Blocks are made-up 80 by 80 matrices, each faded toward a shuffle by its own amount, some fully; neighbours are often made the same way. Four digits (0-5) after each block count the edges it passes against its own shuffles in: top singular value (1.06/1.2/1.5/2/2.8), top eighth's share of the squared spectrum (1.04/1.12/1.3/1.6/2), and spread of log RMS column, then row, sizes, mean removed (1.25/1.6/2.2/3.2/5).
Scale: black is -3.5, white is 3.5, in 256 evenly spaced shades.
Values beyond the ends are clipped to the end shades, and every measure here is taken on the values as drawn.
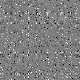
4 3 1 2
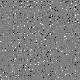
4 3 1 1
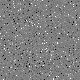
2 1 0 0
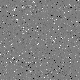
2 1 0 0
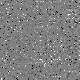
3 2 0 1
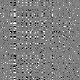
5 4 3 3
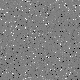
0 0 0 0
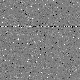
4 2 0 1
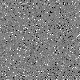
3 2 0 1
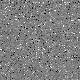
2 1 0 0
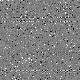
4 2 0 1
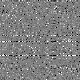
4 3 1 2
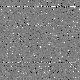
4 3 0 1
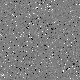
0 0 0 0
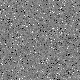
0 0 0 0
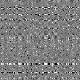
5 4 2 3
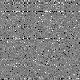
4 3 1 2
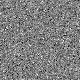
0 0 0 0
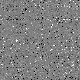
3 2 1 1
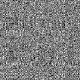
4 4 2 2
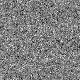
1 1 0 0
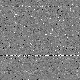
3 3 0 2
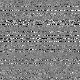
2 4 0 4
